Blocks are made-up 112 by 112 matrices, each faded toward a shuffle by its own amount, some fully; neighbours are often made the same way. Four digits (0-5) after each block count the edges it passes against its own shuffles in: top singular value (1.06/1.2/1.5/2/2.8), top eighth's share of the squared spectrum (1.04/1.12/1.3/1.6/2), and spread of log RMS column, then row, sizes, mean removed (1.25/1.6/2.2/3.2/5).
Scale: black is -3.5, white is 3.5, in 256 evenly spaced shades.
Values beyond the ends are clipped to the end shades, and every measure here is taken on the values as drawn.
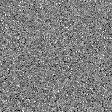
3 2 1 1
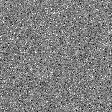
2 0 0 0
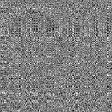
5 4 3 3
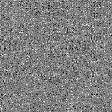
4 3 1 1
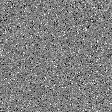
2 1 0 0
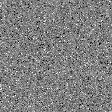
3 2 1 0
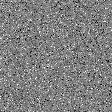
0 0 0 0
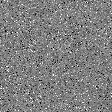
1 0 0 0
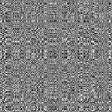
5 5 4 4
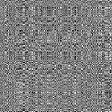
5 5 4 4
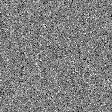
2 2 0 0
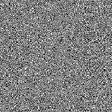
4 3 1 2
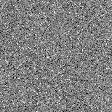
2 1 0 0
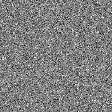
3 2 1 1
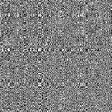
4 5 3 3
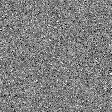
0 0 0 0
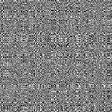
5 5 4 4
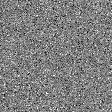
0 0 0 0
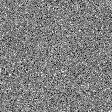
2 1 0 0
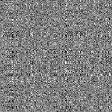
4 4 3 3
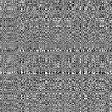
5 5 4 4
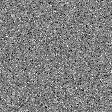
0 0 0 0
